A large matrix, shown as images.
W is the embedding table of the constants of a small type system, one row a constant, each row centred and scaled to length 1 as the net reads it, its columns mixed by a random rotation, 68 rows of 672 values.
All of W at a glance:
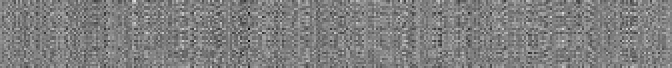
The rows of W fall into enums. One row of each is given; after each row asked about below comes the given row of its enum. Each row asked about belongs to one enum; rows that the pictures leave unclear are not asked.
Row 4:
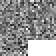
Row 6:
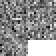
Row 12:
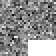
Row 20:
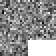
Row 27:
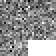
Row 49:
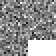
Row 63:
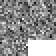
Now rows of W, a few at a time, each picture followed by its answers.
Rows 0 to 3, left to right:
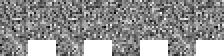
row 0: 6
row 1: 6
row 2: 20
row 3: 6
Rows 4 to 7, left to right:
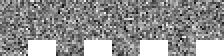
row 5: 20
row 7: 12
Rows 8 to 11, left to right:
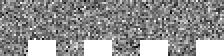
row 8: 49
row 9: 27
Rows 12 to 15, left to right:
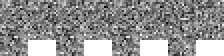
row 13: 12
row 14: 12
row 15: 6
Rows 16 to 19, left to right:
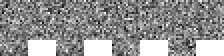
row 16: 20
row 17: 20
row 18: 6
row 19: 4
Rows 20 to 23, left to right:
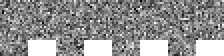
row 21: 4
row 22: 27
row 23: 6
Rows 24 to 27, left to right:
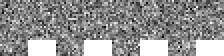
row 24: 20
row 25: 6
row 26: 63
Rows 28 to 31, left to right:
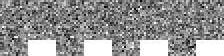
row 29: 12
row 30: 27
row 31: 4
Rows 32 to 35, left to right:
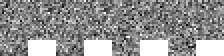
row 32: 20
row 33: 20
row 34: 12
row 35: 4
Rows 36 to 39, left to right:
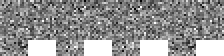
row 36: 4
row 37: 27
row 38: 27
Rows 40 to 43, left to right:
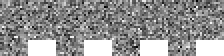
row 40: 12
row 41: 12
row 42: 4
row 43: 27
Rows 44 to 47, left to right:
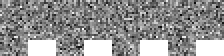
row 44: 12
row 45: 4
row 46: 6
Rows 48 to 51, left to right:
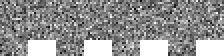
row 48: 6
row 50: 27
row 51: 20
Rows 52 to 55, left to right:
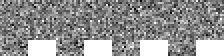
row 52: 4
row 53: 4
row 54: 27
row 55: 20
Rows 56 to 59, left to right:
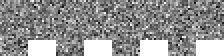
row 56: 4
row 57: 20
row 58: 49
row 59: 12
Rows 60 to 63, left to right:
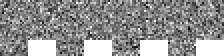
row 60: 20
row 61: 49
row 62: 4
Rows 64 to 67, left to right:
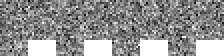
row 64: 27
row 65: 12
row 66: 63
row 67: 12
